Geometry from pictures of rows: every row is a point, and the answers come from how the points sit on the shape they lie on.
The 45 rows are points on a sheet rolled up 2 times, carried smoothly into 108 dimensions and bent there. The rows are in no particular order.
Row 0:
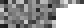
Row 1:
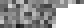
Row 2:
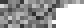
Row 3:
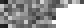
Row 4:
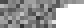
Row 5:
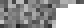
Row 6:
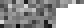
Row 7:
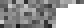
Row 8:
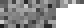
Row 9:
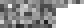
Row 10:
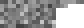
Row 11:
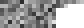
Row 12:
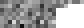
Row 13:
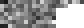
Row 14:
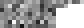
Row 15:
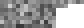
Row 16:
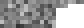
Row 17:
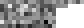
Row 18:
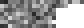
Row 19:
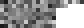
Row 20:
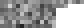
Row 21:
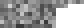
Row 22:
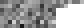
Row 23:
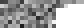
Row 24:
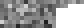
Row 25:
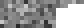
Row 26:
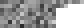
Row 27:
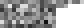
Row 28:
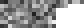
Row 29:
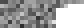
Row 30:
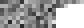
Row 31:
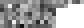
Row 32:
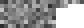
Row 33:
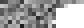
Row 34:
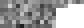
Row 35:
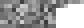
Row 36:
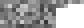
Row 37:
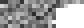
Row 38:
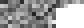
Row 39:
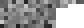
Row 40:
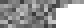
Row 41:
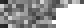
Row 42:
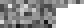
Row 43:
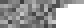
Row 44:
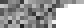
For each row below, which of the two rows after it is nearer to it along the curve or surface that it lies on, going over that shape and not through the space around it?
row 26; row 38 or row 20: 20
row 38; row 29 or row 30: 30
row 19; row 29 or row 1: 1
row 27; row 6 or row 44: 6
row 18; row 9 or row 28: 28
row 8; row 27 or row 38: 27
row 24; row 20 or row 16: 16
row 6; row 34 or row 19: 34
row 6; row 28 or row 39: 39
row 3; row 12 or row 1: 1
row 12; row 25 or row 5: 25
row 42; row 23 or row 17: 17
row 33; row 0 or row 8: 0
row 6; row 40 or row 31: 31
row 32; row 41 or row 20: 20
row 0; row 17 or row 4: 17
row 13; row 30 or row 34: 30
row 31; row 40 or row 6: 6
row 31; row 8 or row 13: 8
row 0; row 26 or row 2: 2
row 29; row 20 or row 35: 35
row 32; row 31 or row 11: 31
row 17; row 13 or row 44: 44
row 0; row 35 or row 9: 9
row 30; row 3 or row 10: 3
